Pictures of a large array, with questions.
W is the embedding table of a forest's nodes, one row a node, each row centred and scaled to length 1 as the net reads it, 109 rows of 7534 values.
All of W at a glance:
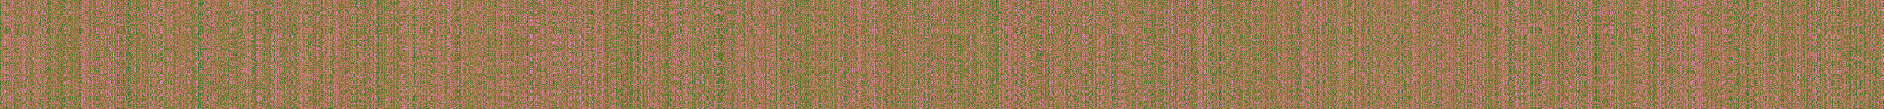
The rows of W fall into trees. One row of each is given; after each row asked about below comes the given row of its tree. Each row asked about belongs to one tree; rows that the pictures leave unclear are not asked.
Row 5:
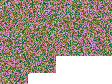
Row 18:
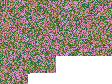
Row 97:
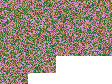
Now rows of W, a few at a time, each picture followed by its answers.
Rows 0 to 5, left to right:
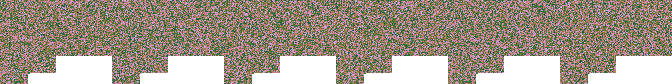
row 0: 18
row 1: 97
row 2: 18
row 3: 18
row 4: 18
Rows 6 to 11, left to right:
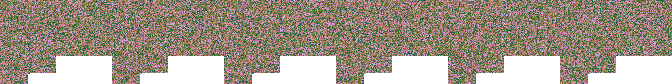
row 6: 18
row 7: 97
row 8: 18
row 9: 97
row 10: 97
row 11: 5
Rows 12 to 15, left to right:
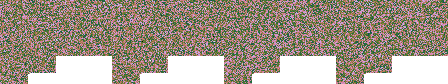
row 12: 5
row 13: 5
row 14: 18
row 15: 18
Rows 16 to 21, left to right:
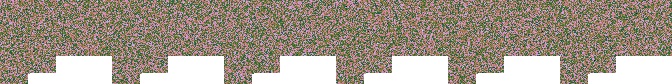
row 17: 97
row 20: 97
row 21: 97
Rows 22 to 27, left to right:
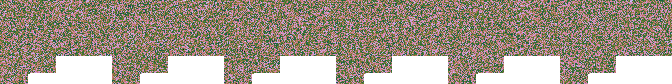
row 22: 18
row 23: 5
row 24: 97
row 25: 97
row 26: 18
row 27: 5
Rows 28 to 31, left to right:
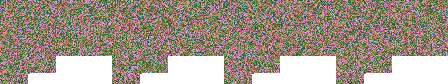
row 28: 18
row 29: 18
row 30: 18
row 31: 18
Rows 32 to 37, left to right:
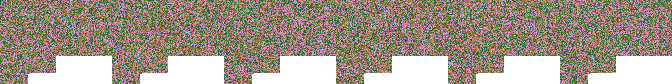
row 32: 18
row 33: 18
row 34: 97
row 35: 97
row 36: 97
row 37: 97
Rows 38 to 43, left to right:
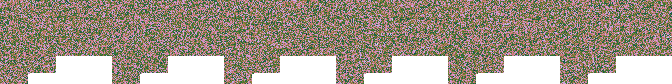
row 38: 97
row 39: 5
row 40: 18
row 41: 97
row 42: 97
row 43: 97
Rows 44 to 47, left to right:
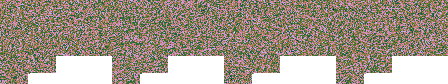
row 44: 97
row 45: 18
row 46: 5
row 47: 97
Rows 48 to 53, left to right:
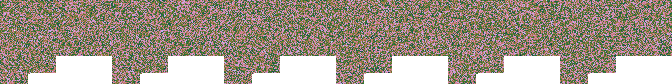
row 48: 18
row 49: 18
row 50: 5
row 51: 97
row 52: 18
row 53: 97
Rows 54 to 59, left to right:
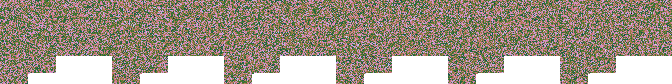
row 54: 97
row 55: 97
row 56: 18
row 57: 97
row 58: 97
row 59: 97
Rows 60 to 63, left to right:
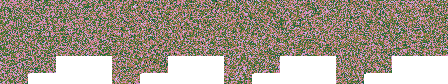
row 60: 97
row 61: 5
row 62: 18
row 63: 18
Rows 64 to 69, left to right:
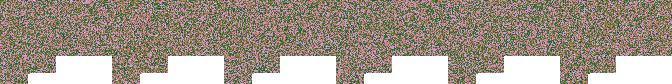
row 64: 18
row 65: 5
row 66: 97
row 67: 18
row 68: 97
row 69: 18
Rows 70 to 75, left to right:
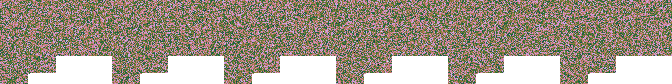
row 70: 97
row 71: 97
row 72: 97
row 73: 97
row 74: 18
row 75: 18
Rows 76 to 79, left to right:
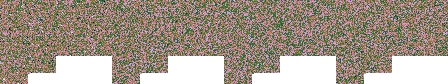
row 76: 5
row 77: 97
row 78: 18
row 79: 97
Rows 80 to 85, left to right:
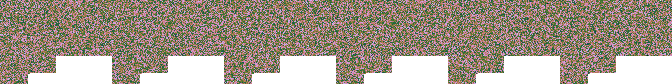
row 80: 18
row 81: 18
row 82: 18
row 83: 18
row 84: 5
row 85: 18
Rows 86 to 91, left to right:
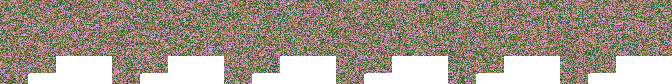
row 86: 97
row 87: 18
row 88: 5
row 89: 18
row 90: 97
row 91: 97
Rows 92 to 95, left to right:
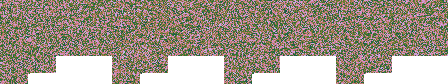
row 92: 97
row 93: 18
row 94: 18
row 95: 18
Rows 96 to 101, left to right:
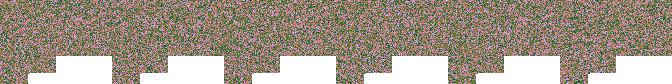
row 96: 97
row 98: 97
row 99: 97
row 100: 97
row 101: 18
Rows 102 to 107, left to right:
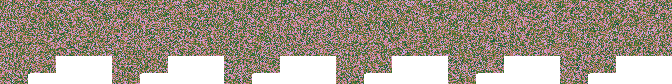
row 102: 18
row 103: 5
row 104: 97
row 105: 18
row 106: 97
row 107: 18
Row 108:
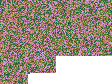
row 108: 18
